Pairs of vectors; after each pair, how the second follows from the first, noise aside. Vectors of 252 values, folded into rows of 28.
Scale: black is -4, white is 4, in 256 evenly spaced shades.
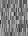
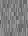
shrunk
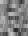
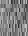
shuffled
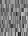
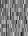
shuffled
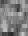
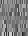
sign-scrambled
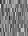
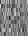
sign-scrambled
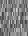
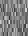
shuffled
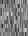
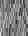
shuffled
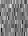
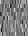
sign-scrambled
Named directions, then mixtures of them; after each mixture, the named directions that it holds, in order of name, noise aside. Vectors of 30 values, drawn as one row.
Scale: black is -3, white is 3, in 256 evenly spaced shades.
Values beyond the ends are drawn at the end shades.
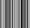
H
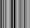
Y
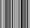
H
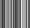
H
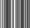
H, Y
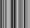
Y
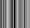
Y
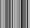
H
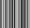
H, Y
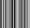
H, Y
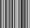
H, Y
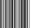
H, Y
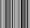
H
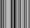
H, Y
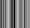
Y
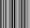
H, Y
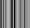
Y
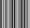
H, Y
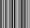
H, Y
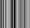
Y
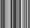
H, Y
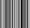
H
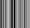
Y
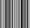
H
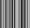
H, Y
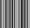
H, Y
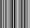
H, Y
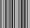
H, Y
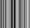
Y
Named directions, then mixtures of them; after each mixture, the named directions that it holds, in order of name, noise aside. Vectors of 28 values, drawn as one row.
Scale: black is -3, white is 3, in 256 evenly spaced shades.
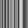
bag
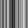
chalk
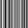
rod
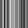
chalk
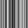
chalk, rod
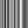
bag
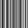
rod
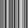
bag, chalk, rod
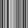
bag, chalk, rod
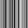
bag, chalk, rod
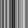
chalk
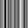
bag, rod
